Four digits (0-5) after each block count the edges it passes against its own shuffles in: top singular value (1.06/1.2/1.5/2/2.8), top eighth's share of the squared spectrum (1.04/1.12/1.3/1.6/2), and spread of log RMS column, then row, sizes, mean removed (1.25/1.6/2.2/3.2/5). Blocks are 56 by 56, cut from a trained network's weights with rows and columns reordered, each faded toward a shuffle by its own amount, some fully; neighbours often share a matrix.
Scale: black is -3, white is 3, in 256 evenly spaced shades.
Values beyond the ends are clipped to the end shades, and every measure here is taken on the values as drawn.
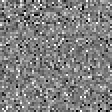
3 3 1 2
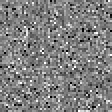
2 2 0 0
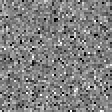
2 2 1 1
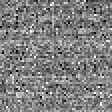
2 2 1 0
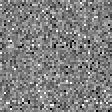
1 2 0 1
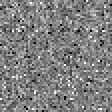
1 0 0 1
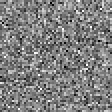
0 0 0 0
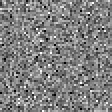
0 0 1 0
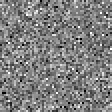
0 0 0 0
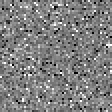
0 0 0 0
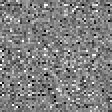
3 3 2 2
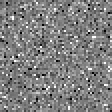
2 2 0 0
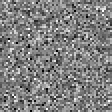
3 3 1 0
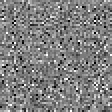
3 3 1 1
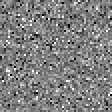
1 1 0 0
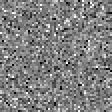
1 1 0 0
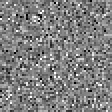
2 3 1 1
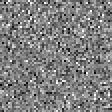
2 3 1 1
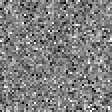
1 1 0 0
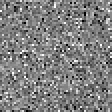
0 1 0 0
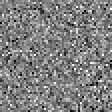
2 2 1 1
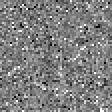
1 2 0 1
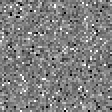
1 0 0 0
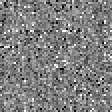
2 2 0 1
